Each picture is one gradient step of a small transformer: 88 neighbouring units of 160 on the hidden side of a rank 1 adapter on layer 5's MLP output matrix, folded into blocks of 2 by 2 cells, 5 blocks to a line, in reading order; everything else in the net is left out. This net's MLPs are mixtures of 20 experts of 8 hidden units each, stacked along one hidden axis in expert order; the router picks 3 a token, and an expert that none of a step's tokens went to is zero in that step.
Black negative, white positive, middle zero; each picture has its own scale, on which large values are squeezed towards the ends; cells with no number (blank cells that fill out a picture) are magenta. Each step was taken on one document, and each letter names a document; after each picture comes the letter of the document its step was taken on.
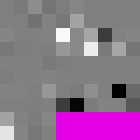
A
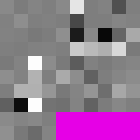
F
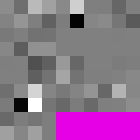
F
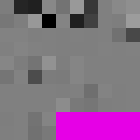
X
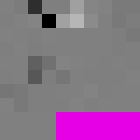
X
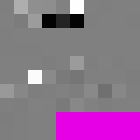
X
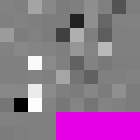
F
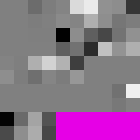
A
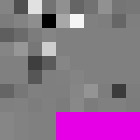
X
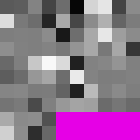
A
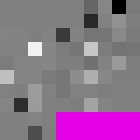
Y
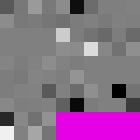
A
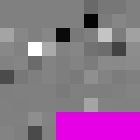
Y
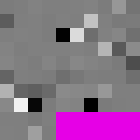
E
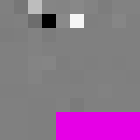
X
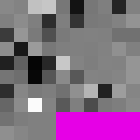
F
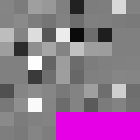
F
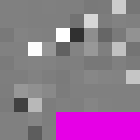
Y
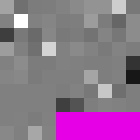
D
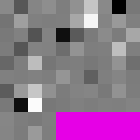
F
